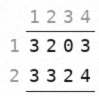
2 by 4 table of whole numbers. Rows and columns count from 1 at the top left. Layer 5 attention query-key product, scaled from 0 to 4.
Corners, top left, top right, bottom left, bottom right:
3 3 3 4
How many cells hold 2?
2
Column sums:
6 5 2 7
